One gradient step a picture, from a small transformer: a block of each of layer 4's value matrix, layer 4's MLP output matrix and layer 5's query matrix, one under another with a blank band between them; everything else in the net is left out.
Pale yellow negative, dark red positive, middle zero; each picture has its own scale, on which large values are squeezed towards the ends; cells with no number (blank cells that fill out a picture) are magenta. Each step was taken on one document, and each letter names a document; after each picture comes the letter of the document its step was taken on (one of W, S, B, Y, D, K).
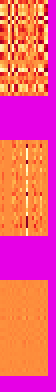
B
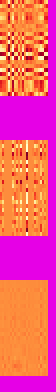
B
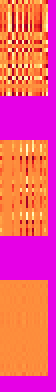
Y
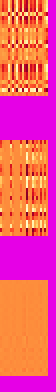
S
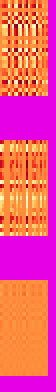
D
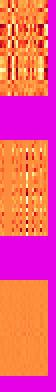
B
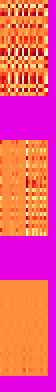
S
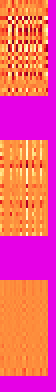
Y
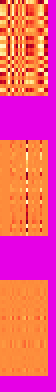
B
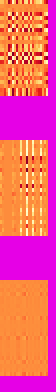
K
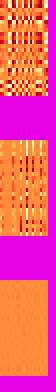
K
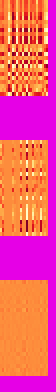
K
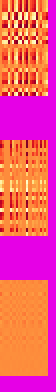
D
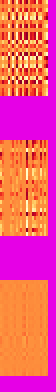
S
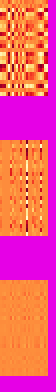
B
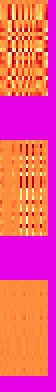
Y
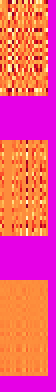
K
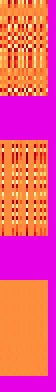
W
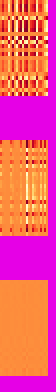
S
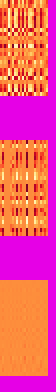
W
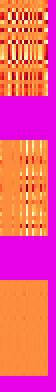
Y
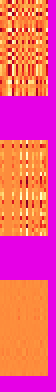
K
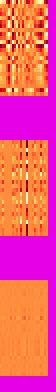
B
